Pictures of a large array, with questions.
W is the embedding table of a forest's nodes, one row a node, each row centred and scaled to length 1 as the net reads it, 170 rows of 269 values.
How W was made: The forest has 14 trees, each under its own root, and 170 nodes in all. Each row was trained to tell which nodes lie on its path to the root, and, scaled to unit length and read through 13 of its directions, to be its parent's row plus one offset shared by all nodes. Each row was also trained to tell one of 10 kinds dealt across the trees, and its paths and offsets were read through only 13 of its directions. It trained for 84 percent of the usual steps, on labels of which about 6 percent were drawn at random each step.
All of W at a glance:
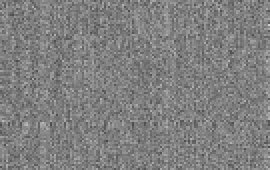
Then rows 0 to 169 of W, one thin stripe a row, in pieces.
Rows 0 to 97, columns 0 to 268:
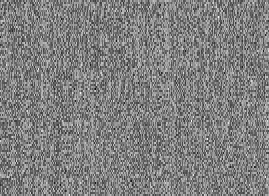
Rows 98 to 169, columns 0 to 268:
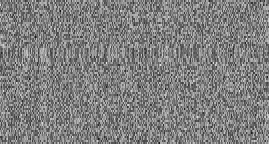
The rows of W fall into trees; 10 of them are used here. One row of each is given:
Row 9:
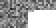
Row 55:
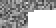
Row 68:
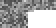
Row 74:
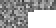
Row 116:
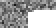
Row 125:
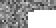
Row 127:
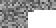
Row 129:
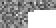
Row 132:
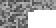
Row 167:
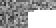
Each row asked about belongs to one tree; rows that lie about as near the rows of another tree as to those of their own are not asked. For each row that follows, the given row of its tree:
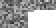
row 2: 129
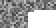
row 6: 127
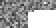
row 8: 74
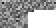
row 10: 55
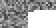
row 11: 116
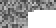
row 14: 167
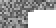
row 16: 167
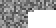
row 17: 68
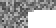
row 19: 9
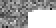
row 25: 167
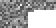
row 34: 167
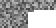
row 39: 167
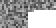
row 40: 68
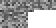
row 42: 127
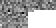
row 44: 74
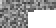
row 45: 116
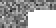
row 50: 125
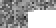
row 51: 167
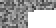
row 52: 129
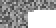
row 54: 116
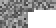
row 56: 132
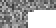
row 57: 125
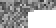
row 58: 9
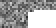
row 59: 127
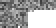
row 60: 9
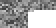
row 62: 74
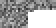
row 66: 116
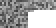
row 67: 167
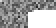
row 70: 125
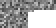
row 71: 9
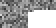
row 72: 125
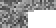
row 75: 68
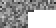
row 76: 125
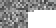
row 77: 68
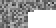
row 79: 127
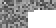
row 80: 129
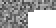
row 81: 68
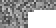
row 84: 127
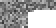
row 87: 116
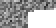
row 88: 9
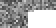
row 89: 68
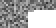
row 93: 129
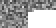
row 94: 68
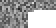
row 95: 127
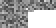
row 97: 129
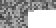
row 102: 9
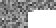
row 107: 127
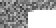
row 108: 167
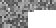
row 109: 125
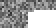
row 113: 68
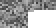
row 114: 74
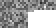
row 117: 68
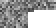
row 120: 116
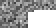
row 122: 127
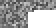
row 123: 129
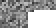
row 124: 127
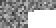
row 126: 74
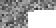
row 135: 9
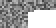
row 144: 129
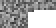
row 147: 125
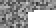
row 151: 129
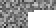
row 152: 9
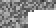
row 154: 9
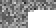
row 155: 167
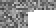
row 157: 9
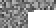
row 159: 167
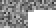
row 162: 68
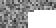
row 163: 125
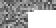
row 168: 127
